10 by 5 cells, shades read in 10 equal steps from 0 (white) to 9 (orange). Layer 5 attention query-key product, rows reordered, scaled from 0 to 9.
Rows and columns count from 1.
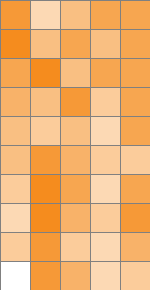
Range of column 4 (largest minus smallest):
4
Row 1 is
8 3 5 7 7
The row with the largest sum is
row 3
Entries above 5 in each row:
3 3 4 3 1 2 3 3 2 2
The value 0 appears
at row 10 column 1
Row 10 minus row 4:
-6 3 -2 -1 -3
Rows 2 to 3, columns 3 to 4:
7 5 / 5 7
